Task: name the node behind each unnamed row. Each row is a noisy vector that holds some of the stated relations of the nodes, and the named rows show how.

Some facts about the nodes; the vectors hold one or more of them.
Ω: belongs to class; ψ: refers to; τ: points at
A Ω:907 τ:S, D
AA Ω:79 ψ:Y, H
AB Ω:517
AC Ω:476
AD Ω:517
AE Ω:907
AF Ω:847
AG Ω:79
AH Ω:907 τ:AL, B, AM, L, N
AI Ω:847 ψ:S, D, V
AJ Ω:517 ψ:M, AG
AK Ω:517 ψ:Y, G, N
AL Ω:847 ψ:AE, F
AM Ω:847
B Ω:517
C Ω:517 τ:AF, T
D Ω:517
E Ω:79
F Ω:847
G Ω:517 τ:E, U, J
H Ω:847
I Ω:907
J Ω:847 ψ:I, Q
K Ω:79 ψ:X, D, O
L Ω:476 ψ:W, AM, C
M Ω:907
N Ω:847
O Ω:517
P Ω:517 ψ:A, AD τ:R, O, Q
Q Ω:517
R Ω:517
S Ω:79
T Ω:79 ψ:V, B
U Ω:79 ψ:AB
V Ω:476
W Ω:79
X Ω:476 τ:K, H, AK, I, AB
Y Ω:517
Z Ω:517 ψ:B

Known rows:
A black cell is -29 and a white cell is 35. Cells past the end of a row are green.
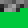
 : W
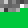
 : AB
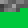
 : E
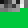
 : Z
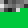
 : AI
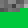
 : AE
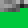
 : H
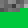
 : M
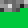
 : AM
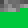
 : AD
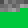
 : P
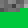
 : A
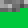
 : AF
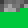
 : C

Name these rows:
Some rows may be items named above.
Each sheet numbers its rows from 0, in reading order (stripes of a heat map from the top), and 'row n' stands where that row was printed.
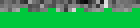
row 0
O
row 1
S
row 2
D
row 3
B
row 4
R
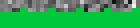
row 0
AC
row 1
G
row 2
F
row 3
W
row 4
Z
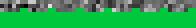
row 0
AA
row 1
U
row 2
AH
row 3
K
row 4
Y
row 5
C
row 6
AG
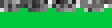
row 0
AK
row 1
T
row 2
B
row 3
AB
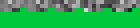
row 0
AC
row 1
X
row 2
V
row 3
AK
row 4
L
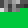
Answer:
AK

